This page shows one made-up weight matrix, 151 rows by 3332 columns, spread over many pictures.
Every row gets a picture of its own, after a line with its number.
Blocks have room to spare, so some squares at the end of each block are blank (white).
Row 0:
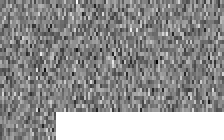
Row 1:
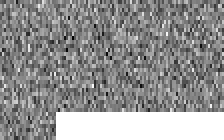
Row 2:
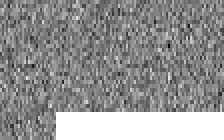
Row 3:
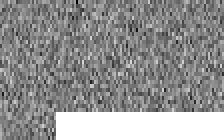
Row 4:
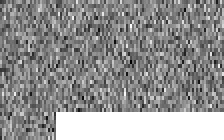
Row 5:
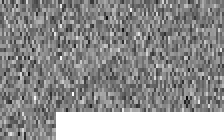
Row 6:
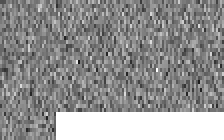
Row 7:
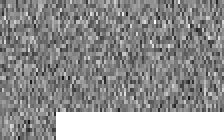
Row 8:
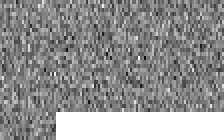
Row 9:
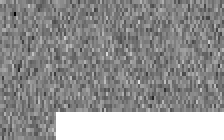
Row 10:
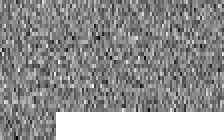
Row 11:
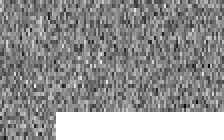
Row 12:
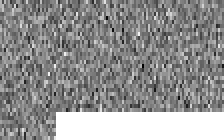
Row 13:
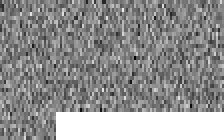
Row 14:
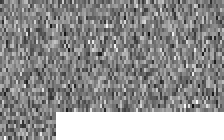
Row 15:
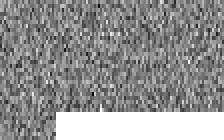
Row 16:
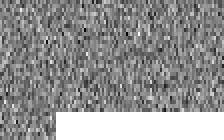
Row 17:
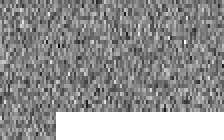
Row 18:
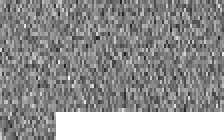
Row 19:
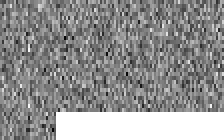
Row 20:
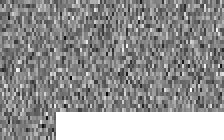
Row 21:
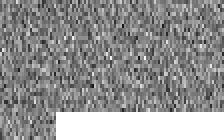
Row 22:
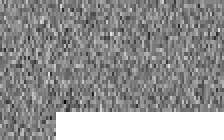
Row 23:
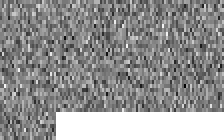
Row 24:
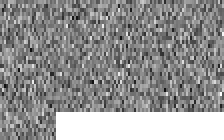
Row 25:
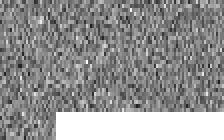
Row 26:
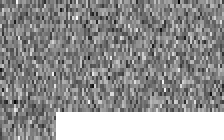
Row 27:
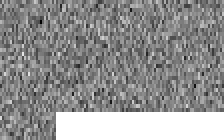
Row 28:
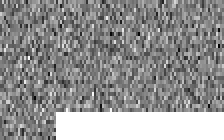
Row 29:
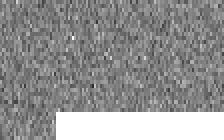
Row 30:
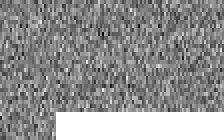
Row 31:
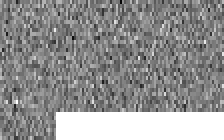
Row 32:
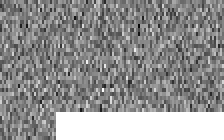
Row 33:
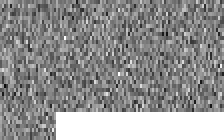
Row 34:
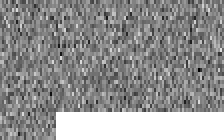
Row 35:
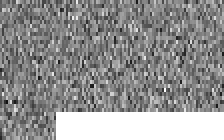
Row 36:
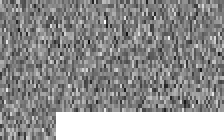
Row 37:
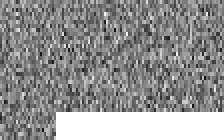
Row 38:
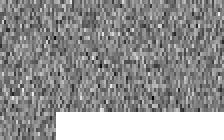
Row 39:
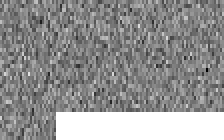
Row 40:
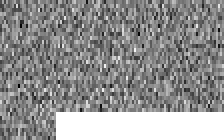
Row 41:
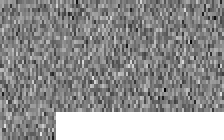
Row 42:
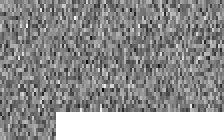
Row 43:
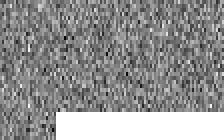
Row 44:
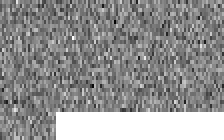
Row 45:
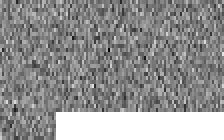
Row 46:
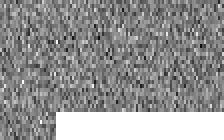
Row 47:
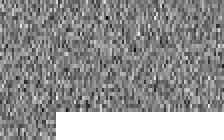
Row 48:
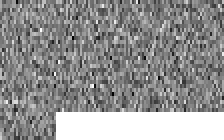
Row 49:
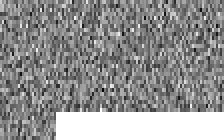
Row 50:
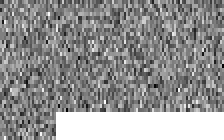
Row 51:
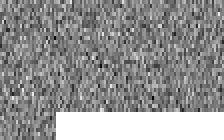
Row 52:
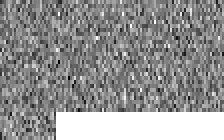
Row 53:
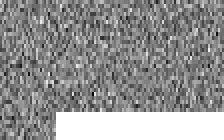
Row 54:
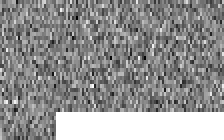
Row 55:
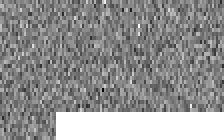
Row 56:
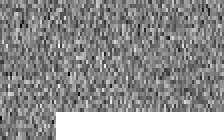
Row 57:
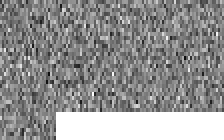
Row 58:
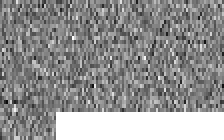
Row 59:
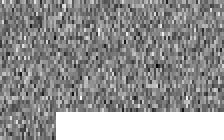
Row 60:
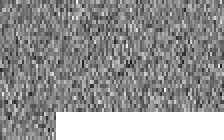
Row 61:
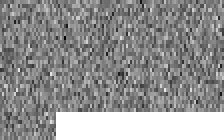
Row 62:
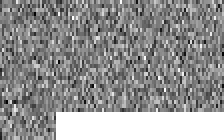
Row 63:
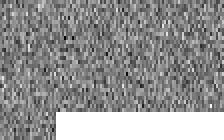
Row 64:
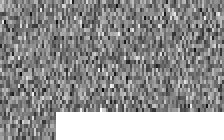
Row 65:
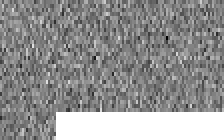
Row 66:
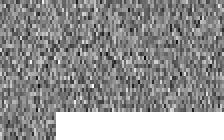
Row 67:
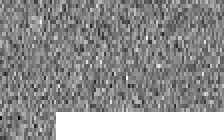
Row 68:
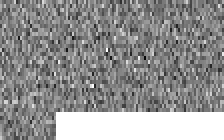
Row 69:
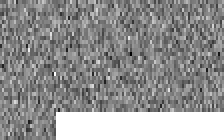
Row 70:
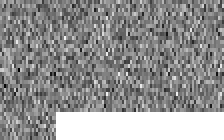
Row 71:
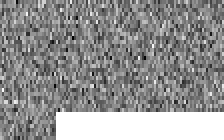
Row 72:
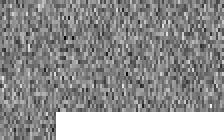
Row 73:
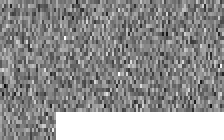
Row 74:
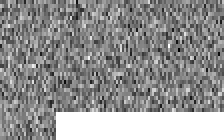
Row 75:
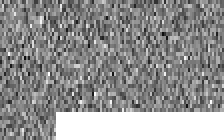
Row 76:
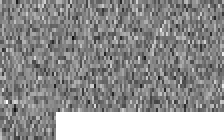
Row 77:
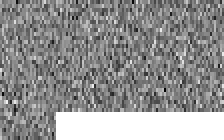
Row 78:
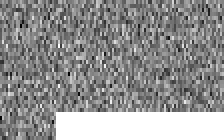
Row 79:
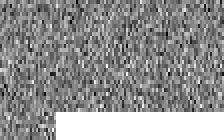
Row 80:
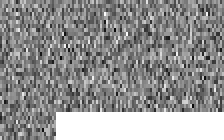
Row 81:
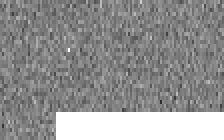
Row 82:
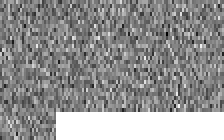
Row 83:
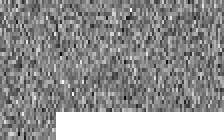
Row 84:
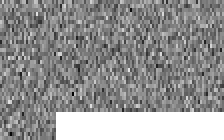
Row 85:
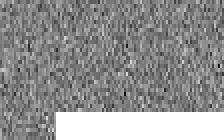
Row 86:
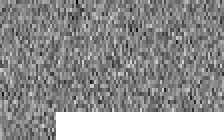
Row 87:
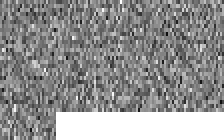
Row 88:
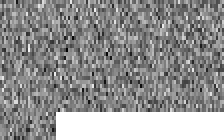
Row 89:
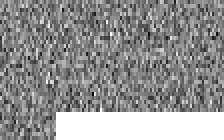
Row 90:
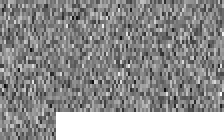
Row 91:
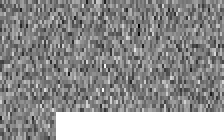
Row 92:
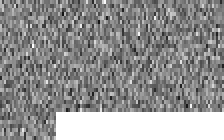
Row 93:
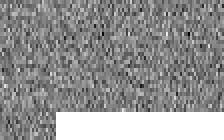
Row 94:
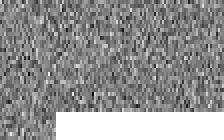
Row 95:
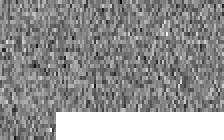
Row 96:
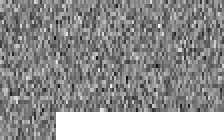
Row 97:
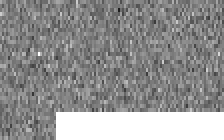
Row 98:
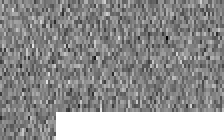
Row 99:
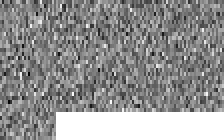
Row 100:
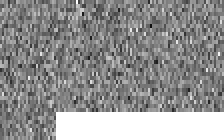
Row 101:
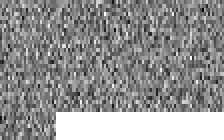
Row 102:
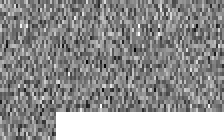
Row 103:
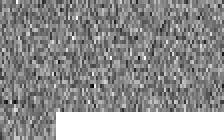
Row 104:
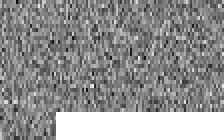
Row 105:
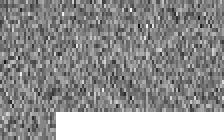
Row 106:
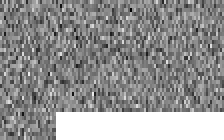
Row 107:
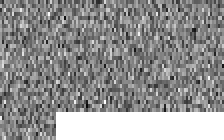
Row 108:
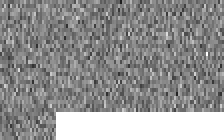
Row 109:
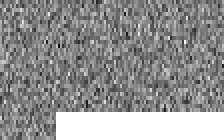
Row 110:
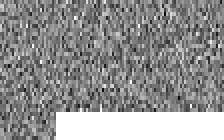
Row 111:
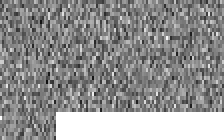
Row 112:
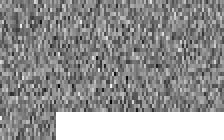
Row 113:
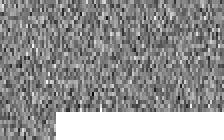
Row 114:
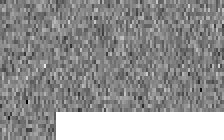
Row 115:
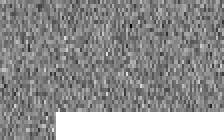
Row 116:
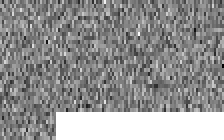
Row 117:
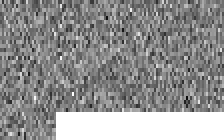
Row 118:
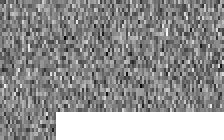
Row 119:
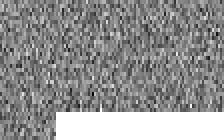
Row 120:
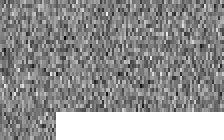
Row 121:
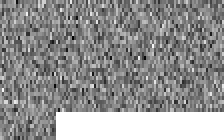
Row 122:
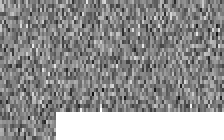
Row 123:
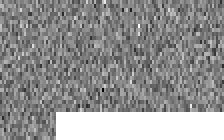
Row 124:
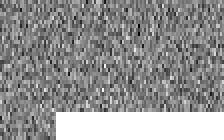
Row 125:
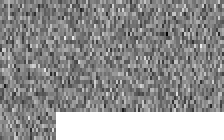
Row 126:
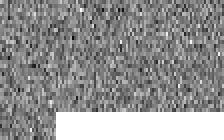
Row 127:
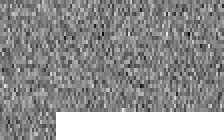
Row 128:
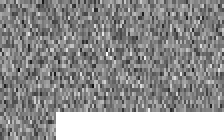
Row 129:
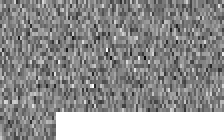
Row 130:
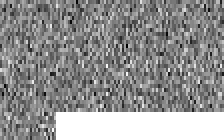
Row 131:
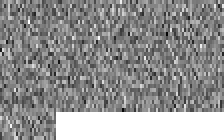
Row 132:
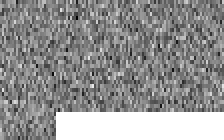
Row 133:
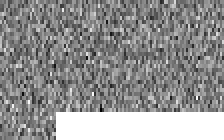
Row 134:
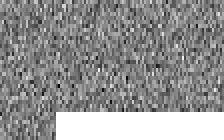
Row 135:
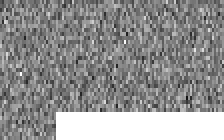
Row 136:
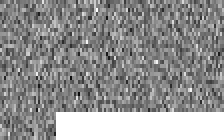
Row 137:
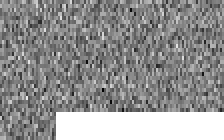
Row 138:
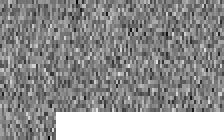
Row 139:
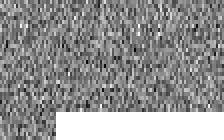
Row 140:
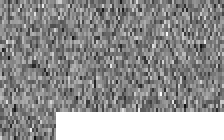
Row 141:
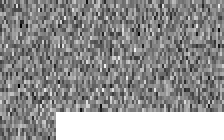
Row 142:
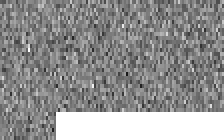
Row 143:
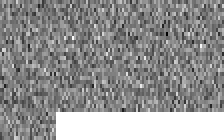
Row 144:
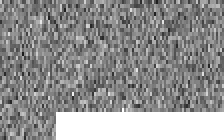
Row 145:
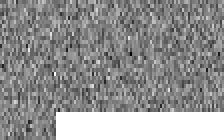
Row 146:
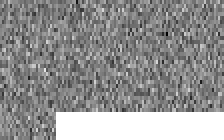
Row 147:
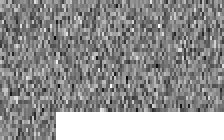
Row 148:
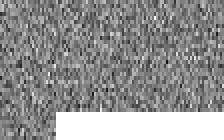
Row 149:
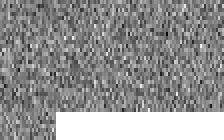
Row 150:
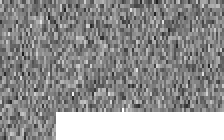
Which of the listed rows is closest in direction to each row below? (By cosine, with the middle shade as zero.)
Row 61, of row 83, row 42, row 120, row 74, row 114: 120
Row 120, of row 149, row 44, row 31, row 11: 31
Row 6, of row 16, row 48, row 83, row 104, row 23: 23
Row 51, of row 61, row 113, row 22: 22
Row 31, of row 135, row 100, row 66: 66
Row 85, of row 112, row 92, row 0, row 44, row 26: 44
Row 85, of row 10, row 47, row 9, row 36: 9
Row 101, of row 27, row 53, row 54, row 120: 53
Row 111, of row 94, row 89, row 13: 13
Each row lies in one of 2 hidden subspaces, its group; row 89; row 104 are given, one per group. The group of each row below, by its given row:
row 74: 104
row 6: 104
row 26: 104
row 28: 89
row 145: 104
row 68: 104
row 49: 89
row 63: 104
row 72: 104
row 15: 89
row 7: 104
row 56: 89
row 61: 104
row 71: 104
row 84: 89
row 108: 104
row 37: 89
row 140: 104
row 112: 89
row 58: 104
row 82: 104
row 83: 89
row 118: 104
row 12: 89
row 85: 104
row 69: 104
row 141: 89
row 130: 104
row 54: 104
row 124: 89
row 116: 89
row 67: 89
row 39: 89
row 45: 104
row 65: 89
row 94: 89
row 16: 89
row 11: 89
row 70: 104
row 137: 89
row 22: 89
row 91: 89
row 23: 104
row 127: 104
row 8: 104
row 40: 89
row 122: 89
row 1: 104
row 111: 89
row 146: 104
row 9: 104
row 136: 104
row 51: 89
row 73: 104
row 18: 104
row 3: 104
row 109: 89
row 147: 89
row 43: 104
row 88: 104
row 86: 104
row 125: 104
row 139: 89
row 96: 89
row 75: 89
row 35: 104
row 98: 89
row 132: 104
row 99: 89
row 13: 89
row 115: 104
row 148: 89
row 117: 89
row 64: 89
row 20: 104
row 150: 89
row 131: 104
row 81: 104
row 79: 104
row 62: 104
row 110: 89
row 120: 104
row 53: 89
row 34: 89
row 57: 89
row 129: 104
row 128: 104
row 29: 104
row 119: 89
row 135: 89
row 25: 89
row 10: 104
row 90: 104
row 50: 89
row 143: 104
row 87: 104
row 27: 89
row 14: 89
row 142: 104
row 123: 89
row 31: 104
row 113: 89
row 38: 89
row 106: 89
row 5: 89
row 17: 89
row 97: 104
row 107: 89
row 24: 104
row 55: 89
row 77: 104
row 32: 89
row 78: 89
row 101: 89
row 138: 104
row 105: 89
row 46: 104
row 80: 89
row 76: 104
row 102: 89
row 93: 104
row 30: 89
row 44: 104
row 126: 104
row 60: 104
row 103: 104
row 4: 104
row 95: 104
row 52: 104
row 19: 104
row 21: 104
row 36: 89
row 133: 89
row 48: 104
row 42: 89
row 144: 89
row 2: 104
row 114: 104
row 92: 89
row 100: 104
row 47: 89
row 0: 104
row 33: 104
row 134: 89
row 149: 104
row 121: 104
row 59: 89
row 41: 104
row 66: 104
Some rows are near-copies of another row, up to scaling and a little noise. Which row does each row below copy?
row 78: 56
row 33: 73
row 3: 86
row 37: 80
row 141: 40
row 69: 145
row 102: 139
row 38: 51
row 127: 93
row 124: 91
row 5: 117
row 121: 71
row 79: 130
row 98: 65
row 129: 68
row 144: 150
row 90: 24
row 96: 147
